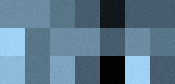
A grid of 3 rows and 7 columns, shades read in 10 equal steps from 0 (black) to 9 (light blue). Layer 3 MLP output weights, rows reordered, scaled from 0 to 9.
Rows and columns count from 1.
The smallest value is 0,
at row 3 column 5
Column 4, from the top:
4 6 4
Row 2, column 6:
6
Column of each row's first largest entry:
1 1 6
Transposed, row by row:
6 9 8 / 6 5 5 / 5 6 7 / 4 6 4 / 1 4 0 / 4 6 9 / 4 5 4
